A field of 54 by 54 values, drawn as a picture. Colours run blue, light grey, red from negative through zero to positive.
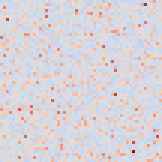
Seam: none. Mirror symmetry: none. Grain: fine. Average level on the scale: 50%. Stripes: none. Slope: none. Histogram: skewed, a long tail of high values.
